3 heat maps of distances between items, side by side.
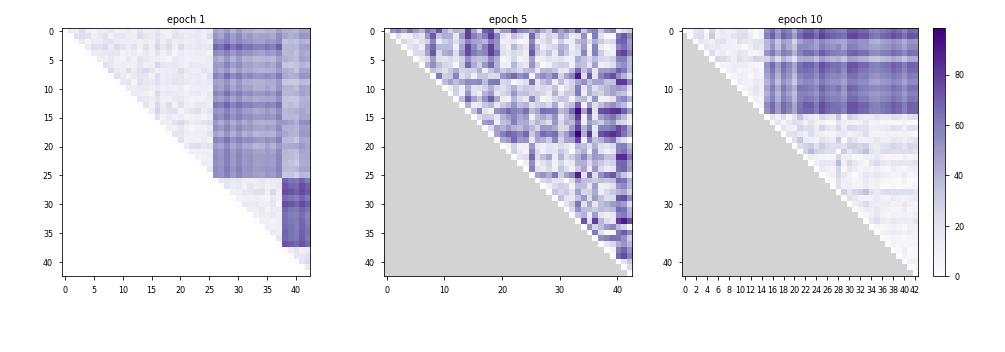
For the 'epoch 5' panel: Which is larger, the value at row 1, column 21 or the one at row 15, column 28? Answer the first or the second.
the second
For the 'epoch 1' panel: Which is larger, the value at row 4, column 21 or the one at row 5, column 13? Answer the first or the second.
the second
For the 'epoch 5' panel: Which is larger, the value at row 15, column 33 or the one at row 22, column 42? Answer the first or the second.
the first
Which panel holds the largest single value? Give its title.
epoch 5
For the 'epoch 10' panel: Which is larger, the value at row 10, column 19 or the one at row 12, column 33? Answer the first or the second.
the second
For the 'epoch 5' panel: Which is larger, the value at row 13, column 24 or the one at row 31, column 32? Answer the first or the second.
the first
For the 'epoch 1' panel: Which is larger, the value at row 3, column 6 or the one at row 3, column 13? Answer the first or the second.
the first
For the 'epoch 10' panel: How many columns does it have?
43
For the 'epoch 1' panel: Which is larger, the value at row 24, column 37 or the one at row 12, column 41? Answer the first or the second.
the first
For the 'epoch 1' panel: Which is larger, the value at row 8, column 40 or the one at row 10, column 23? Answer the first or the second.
the first
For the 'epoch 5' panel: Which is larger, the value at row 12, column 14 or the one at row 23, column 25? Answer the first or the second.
the first
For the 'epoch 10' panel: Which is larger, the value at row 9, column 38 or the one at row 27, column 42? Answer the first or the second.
the first
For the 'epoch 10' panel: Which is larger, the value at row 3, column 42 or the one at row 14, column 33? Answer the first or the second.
the second
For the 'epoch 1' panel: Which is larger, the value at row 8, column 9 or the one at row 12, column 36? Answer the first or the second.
the second
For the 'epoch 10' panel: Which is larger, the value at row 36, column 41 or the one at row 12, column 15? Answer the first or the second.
the second
